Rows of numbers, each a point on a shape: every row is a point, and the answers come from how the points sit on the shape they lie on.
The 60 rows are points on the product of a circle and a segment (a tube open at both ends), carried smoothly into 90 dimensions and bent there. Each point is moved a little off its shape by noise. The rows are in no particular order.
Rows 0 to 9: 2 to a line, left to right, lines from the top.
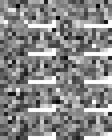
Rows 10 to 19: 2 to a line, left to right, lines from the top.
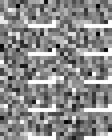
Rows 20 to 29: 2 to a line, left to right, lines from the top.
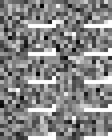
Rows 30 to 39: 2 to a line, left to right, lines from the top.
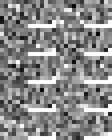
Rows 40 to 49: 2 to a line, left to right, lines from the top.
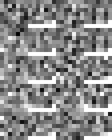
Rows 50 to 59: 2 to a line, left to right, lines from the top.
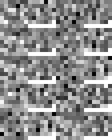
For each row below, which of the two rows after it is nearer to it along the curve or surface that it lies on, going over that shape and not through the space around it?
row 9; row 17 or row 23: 17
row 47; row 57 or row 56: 56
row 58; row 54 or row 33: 33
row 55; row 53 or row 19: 19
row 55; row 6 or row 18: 6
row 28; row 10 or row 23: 23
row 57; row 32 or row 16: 32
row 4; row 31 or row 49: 49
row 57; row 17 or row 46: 17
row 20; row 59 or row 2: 59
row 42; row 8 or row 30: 30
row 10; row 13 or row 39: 13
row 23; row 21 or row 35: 35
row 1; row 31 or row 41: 31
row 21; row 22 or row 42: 22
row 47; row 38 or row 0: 0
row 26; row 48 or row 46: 46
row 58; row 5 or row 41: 41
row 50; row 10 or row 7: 10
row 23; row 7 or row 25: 25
